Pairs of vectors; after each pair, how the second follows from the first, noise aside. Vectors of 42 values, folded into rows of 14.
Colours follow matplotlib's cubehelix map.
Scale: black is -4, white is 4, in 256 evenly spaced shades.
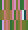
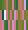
reversed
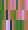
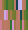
reversed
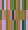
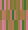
shrunk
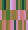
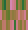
shrunk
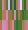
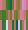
reversed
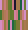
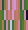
wrapped around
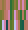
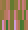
shrunk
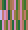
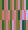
reversed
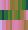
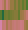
shrunk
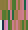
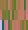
shrunk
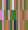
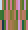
wrapped around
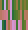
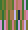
wrapped around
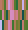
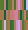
reversed
